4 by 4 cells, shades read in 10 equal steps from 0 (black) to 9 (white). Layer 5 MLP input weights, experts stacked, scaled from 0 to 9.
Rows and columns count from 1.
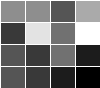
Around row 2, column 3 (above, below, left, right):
3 4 8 9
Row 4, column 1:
3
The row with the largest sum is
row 2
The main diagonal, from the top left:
5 8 4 0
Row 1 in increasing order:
3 5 5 6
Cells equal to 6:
1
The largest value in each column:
5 8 4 9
